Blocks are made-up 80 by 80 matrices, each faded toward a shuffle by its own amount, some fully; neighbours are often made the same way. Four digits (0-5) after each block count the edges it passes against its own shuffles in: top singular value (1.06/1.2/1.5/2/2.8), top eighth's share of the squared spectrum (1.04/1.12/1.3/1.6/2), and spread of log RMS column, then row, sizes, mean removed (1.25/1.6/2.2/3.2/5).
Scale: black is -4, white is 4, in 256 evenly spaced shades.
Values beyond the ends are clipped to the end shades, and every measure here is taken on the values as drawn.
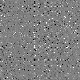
4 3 1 1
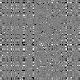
5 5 3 3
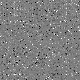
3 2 0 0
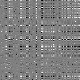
5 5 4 4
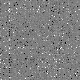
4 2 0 0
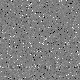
1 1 0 0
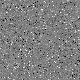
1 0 0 0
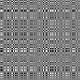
5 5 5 5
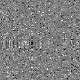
4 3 2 1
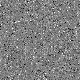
2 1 0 0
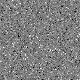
2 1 0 0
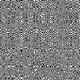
5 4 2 2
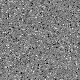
0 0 0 0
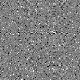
4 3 1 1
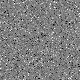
1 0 0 0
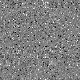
3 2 1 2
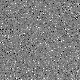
3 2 0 1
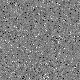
2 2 0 0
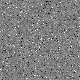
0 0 0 0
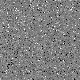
2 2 0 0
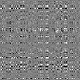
5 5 3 4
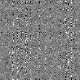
2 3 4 2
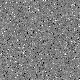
0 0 0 0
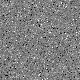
0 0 0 0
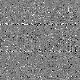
2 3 2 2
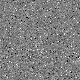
0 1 0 1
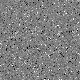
2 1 0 0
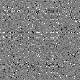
4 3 1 2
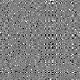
5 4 2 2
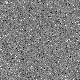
0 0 0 0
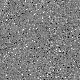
0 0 0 0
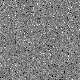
0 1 2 0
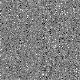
0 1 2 0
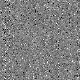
2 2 2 0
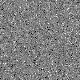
0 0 1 0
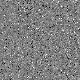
1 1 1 0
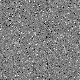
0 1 1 0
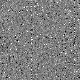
2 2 1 0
